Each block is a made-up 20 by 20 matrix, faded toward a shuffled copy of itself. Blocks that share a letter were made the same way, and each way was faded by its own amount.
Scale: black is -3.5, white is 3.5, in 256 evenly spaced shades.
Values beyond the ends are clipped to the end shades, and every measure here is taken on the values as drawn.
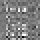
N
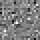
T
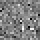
T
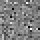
T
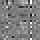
N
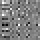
N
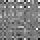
N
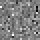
T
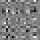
N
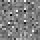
T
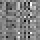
N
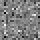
T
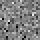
T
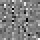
T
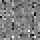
T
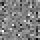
T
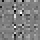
N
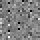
T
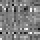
N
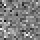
T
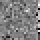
T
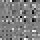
N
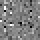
T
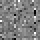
T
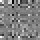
N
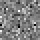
T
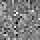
T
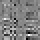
N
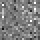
T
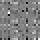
N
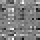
N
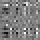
N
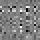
N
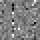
T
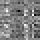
N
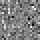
T
